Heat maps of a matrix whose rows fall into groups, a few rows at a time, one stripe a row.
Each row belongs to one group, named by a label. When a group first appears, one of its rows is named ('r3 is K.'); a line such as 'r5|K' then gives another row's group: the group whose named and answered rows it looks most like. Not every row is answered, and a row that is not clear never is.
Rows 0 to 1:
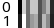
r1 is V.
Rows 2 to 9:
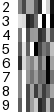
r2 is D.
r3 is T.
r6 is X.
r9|V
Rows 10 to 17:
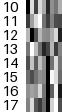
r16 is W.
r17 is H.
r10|V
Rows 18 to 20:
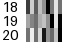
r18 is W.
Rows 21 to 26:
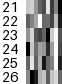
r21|T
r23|H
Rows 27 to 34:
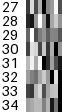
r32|T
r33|D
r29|V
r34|T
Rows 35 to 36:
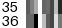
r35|W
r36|W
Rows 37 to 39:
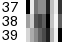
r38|H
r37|V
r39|H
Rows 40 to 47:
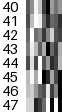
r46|T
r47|T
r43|X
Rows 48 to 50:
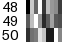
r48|V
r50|W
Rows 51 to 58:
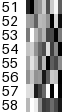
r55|X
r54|T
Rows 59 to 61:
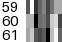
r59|V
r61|H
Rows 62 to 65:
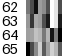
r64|T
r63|D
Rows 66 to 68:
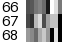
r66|D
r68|T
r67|D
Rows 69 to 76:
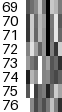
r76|H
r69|D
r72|X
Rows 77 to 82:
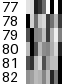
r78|V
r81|D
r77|T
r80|D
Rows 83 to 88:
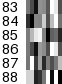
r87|V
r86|D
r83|D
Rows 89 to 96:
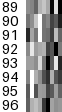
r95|V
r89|T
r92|X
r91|W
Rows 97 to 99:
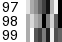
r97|H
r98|H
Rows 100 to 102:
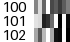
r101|T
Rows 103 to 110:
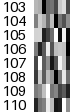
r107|H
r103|H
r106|D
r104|X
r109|W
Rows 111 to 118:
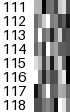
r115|H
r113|H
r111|H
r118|D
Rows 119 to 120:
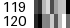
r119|D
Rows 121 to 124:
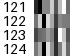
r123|D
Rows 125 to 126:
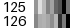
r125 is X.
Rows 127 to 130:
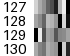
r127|H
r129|V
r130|T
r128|T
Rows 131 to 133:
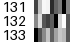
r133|D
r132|H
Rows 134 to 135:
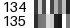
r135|W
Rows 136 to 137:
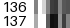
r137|X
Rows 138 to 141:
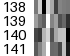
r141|W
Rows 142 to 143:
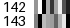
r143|D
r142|H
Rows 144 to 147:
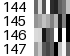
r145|T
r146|T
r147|H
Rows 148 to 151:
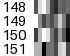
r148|X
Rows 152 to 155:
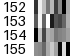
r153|V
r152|X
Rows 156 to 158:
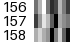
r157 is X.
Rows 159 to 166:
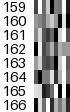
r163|H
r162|V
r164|D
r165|T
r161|H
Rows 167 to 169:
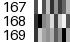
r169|X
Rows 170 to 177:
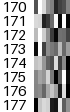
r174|T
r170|X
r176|T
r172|X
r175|W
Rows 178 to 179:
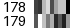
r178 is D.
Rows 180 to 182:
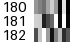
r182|X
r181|T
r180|T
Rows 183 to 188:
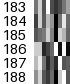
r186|T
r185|D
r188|H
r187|H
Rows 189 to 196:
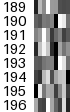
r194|D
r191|X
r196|W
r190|D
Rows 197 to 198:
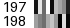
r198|T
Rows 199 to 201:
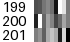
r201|T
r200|V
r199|D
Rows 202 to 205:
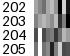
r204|V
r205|H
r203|T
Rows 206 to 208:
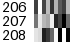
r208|T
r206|V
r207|X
